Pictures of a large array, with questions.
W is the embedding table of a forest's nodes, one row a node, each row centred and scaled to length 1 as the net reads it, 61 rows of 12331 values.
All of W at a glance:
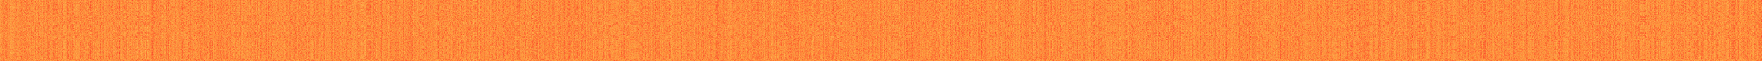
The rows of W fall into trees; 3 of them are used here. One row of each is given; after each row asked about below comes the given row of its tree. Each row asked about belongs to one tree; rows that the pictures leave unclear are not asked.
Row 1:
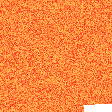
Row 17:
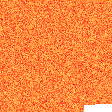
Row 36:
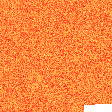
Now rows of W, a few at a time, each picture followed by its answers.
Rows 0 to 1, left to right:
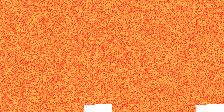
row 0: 17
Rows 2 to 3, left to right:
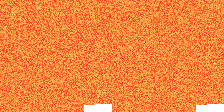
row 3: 17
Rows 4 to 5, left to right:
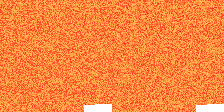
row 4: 1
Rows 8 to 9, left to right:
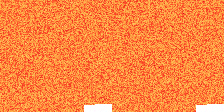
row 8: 1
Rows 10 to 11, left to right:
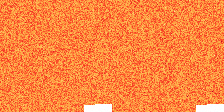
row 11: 17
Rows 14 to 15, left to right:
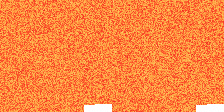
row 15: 36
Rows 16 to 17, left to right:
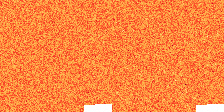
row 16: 17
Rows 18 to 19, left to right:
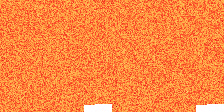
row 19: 17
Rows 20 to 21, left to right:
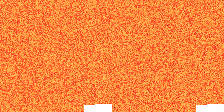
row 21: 17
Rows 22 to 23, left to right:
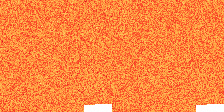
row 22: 36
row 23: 36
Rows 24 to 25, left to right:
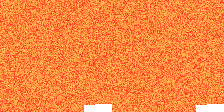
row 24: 36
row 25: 1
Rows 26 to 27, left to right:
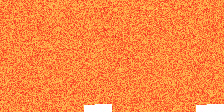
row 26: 1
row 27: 1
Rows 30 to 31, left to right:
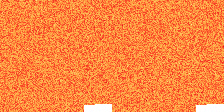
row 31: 1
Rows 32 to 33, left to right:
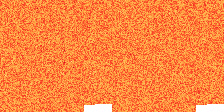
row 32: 17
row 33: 17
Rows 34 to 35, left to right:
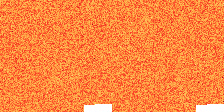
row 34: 1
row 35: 17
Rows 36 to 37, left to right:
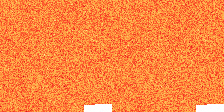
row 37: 36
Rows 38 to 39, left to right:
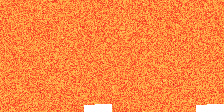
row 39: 36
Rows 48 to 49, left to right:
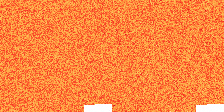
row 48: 1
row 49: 36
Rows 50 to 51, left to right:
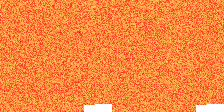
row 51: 1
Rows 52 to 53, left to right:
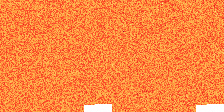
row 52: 1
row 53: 1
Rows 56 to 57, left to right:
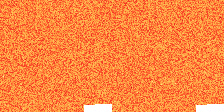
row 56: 1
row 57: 1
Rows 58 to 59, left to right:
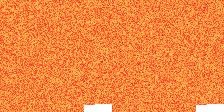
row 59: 17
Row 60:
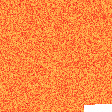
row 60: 36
